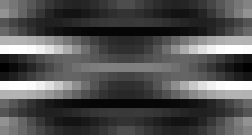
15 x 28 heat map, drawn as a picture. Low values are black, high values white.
Streaks run across, left to right. Its left and right halves mirror each other, and so do its top and bottom. Overall the values sit about 30% of the way up the scale.
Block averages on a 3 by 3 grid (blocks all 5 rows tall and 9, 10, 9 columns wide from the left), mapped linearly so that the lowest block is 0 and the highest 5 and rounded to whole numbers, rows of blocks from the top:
2 0 2
5 3 5
2 0 2
